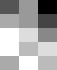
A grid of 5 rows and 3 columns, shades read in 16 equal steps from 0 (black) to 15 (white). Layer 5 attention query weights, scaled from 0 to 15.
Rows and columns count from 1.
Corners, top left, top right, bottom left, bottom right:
5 0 10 11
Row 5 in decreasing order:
15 11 10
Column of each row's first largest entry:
2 1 1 1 2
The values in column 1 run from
5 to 15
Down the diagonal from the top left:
5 9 8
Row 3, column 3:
8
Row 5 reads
10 15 11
